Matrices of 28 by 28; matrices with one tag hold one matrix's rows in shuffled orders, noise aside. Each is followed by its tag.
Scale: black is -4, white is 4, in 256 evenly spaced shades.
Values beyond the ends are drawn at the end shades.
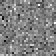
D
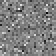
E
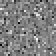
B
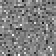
E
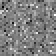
D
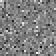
B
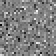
B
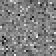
D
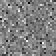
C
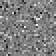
B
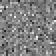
D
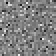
C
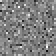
E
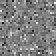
D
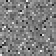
C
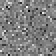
C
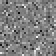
B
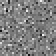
C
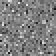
C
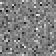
B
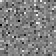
B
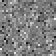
D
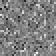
B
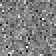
C
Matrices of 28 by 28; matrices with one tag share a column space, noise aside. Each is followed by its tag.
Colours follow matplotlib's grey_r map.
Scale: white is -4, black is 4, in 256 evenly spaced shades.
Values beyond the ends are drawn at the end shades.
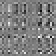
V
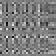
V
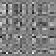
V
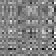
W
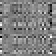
V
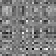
W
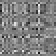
V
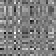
W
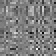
W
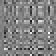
W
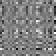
W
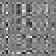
V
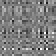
W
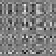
V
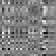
W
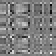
V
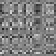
V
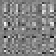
V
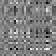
W
